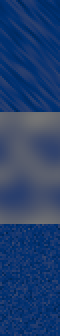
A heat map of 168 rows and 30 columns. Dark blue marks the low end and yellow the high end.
The table splits into 3 rows of 1 panel. Panel 1,1: very low, slanting down to the right, faint in contrast. Panel 2,1: low, smooth. Panel 3,1: very low, fine-grained, faint in contrast.
